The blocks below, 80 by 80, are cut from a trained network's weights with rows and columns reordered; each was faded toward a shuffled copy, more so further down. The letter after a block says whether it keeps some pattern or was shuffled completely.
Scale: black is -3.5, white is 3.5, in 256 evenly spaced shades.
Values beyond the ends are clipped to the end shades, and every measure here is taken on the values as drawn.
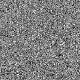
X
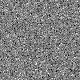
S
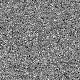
S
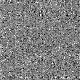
X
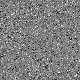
S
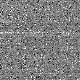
X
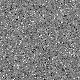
S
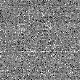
X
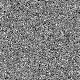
S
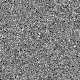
S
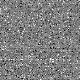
X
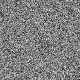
X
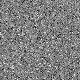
S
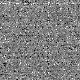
X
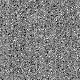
X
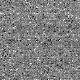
X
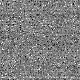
X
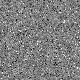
S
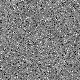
S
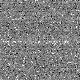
X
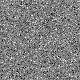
S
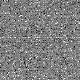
X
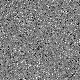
S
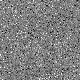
S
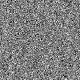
X
